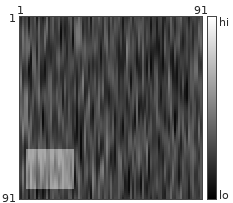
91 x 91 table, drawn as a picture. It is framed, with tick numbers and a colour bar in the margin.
Grain: streaks running down. Average level on the scale: 30%. Mirror symmetry: none. Odd patch: higher, in the bottom left. Ninth with the highest average: bottom left.
